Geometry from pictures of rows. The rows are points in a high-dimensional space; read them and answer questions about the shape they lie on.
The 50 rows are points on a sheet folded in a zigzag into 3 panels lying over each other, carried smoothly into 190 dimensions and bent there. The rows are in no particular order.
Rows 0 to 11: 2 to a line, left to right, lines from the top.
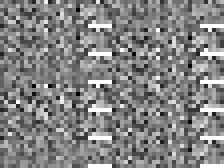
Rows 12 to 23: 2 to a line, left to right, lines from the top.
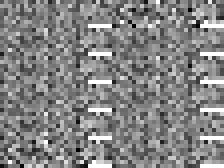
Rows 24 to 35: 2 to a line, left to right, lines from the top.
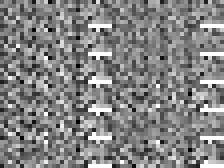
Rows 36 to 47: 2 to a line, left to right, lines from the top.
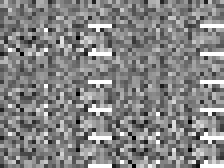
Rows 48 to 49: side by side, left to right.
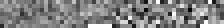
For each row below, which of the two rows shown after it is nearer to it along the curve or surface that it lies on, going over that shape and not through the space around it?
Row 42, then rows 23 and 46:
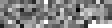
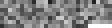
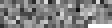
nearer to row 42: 46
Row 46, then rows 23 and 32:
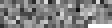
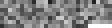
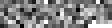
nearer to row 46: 32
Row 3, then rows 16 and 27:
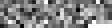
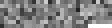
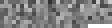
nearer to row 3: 16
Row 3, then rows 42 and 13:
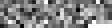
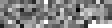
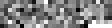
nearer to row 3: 13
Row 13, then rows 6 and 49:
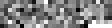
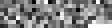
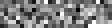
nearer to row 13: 49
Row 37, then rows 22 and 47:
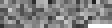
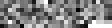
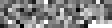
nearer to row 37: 22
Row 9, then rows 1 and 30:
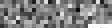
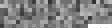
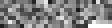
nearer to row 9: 1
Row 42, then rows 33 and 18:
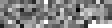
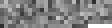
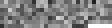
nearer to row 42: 33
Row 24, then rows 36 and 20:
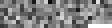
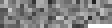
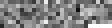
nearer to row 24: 36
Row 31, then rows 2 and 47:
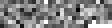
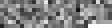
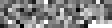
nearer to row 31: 47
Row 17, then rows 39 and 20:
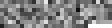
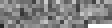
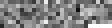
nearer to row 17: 20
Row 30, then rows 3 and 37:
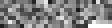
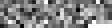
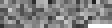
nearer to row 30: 37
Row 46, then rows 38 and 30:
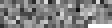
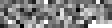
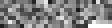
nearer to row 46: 38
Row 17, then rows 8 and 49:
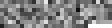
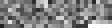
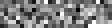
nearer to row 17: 49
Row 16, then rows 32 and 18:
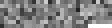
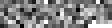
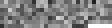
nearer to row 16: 32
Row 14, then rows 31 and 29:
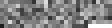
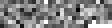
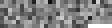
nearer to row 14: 31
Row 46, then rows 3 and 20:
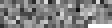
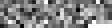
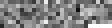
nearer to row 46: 3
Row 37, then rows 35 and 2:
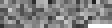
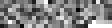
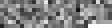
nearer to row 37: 35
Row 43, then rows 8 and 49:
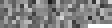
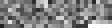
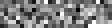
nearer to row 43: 8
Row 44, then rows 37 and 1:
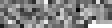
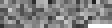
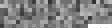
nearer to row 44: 1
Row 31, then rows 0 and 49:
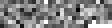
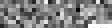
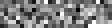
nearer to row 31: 49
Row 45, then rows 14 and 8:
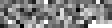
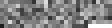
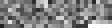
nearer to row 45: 14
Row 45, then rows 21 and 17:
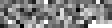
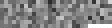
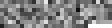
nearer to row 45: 17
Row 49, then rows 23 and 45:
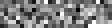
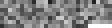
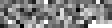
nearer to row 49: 45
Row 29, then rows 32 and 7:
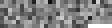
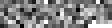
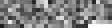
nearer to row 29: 7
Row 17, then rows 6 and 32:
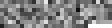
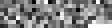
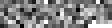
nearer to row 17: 32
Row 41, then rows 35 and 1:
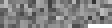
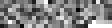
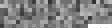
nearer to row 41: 1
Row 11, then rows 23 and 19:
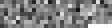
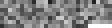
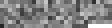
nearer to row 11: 19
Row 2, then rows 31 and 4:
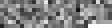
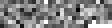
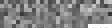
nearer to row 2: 31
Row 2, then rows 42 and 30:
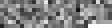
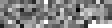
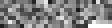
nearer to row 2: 42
